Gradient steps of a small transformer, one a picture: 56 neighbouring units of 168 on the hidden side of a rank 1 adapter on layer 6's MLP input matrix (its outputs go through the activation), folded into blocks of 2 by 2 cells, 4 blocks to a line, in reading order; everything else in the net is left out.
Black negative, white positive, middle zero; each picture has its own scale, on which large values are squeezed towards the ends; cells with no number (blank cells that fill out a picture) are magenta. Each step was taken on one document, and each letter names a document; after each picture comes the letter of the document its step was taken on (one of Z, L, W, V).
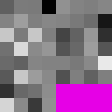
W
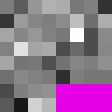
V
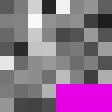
W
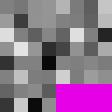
V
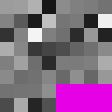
W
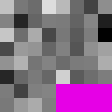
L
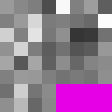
W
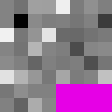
L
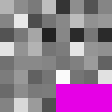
L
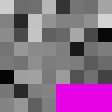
L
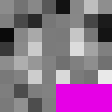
L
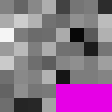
V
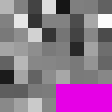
L
